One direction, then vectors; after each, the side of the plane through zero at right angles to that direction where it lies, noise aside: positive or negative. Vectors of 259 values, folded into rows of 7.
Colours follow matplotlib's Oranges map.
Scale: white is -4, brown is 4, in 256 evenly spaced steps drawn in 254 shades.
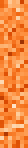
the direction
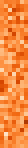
negative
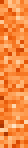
positive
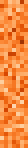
positive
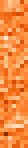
positive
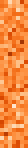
positive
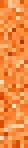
positive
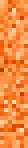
negative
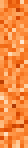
negative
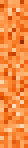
positive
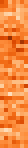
positive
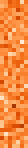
negative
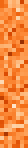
positive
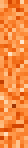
negative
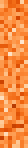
negative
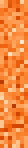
negative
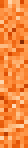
positive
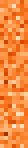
positive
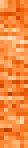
negative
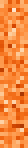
negative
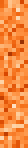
positive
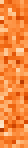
negative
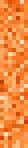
negative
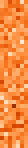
negative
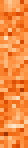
positive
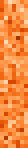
positive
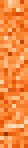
positive
